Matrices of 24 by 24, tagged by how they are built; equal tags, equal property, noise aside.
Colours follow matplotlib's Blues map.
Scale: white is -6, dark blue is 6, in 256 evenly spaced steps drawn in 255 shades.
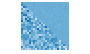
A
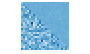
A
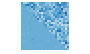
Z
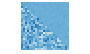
A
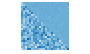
A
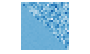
Z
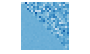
Z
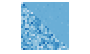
A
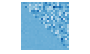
Z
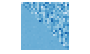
Z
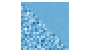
A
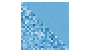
A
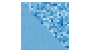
Z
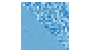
Z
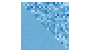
Z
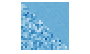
A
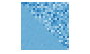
Z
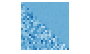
A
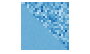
Z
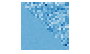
Z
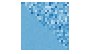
Z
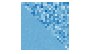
Z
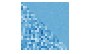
A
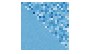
Z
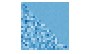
A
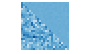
A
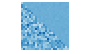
A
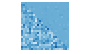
A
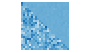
A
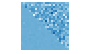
Z
